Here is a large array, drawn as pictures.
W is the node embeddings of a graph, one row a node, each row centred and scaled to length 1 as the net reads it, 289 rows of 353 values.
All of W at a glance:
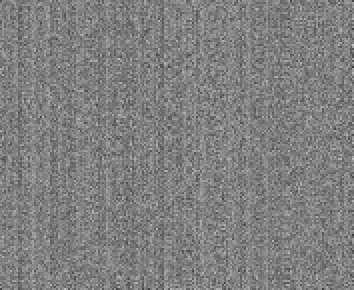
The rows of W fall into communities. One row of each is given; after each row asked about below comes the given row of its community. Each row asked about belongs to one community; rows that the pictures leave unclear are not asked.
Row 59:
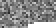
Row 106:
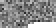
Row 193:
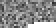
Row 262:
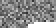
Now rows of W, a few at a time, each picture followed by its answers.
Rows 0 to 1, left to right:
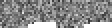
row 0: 193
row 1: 193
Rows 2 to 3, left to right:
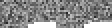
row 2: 193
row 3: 59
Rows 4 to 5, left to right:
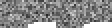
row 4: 106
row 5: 59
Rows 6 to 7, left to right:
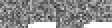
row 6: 262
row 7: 262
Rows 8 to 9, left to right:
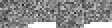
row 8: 106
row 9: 106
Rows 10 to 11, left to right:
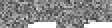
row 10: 106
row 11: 262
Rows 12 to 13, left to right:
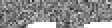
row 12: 262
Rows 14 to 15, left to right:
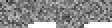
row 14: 106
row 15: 262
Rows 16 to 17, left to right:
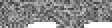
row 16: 106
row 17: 59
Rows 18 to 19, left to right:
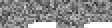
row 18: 106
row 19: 106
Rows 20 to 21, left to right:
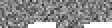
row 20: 193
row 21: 193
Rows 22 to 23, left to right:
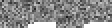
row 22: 106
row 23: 262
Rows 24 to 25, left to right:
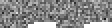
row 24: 262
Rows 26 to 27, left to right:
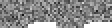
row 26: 262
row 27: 106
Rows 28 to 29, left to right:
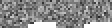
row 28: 193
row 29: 193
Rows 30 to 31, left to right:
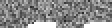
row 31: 262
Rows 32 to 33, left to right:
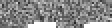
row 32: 193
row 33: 262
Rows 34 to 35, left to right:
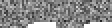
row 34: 262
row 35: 262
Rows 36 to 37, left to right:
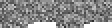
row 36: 106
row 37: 106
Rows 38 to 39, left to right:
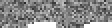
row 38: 193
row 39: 106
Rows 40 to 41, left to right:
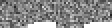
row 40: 59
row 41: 59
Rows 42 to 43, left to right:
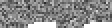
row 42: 106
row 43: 262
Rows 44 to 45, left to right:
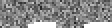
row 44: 262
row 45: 59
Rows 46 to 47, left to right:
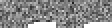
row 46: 106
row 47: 59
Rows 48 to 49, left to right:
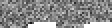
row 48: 262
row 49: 193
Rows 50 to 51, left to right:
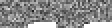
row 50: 106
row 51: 262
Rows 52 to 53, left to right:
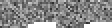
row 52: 262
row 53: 193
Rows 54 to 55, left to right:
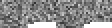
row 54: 193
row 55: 193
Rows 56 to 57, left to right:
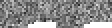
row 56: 193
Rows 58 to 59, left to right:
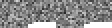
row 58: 106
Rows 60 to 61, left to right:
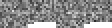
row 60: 59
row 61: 59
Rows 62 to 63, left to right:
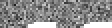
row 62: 262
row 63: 106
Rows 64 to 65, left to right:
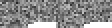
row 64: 106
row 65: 106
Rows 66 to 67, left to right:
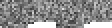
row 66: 193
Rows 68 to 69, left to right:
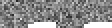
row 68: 59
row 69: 262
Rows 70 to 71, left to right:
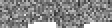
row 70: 59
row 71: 262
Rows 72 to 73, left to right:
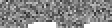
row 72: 106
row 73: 106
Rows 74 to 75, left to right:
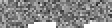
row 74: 106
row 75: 262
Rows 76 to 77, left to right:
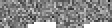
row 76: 59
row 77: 59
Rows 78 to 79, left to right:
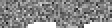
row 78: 193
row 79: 262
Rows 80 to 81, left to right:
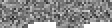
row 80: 262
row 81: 193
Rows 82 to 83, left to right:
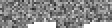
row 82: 193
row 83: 59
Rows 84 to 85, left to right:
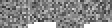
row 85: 106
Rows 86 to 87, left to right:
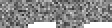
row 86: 106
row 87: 59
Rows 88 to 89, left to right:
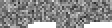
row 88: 262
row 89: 59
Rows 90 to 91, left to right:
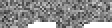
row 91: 262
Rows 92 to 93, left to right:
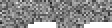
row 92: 59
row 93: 106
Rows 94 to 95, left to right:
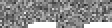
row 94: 262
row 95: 106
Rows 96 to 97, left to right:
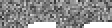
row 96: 106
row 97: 262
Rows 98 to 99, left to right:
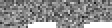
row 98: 59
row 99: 59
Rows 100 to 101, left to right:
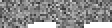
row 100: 59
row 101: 59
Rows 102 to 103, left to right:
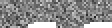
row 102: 262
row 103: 59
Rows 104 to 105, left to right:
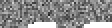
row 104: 193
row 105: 262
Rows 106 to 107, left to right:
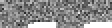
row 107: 106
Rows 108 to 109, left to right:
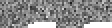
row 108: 193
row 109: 262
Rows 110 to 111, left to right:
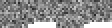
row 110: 193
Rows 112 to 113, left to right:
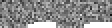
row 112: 59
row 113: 106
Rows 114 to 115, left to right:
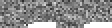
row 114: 59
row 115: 106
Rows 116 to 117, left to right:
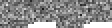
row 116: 106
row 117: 193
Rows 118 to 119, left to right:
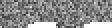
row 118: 193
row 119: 193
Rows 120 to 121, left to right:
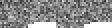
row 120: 106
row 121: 59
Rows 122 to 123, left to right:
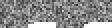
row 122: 59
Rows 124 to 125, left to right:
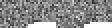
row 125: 59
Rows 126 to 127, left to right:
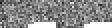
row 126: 106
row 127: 193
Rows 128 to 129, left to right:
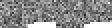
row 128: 193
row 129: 106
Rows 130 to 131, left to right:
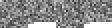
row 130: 59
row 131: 262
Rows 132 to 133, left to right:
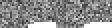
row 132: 59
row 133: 106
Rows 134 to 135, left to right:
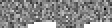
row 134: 59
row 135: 193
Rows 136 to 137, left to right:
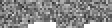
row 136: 193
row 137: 262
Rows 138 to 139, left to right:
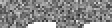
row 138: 262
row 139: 262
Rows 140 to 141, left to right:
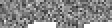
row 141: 106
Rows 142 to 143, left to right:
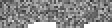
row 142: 106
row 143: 59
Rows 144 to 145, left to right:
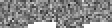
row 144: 106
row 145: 59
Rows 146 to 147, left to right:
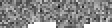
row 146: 106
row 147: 193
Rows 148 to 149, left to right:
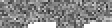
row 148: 106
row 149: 262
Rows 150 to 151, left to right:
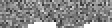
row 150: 193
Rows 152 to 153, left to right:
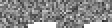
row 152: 59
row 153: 106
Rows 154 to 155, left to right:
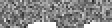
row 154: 262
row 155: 193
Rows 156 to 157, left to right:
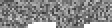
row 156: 106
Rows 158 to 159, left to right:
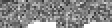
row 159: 106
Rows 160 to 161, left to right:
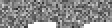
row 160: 59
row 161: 106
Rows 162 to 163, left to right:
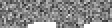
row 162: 262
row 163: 106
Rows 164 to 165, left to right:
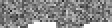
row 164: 262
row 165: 106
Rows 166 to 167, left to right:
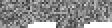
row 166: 262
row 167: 193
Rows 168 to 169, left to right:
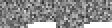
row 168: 59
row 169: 59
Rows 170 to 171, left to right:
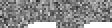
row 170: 193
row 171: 106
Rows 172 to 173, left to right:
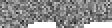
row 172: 59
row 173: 193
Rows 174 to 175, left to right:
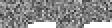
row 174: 59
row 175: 262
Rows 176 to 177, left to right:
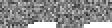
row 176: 106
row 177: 193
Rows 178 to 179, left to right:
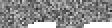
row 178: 59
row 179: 262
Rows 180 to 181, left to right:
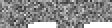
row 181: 106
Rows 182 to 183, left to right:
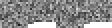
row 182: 106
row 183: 262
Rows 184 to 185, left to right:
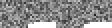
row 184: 106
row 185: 262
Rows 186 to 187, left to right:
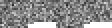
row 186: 59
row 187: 193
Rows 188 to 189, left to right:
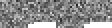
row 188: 106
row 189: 193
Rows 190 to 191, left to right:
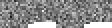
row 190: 59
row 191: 59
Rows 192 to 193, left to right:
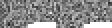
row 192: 59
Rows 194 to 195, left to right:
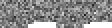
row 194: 262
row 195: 193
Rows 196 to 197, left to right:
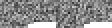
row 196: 106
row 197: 193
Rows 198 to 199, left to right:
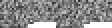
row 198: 193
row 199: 193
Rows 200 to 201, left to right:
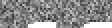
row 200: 262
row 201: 106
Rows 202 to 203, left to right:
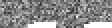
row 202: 59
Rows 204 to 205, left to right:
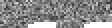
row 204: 59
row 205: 106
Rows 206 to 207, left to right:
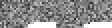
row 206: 106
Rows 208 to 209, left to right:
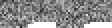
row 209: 262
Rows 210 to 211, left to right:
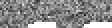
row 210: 193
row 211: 262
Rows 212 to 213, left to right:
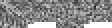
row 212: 262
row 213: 59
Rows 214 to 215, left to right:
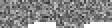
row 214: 59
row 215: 193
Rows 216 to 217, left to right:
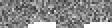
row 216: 106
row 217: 59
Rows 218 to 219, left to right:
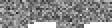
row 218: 59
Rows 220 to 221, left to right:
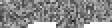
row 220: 262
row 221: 193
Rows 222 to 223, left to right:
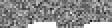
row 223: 106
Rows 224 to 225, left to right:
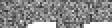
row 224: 262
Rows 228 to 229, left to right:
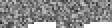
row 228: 59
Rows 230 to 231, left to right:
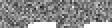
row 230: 106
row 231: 193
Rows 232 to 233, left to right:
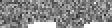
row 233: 262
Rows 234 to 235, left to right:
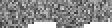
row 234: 193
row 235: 193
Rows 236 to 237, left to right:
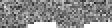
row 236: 193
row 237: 106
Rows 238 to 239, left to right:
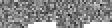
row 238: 106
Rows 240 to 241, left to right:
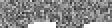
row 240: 262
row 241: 262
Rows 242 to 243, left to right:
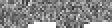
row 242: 262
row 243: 59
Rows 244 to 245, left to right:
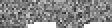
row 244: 193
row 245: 262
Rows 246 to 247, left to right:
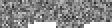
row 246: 59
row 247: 262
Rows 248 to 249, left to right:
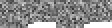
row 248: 106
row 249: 59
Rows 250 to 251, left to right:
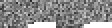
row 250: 193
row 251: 193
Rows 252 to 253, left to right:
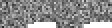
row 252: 59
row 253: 193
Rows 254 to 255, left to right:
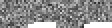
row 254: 59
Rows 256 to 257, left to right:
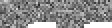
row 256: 262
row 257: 59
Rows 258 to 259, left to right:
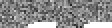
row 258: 106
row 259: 262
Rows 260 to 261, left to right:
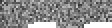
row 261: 262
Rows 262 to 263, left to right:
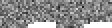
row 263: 193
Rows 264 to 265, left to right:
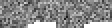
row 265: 59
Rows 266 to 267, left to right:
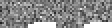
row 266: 59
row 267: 106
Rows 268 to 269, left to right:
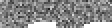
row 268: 106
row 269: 106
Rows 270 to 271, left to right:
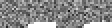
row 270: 106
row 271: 262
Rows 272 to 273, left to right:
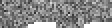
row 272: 193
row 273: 262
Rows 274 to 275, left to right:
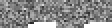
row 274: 106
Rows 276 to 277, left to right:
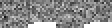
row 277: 106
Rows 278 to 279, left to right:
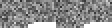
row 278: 106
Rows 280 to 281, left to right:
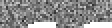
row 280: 59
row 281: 193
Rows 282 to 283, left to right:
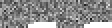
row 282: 106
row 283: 106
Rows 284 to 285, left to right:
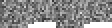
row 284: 193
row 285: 193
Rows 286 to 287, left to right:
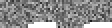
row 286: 106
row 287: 106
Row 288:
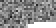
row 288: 193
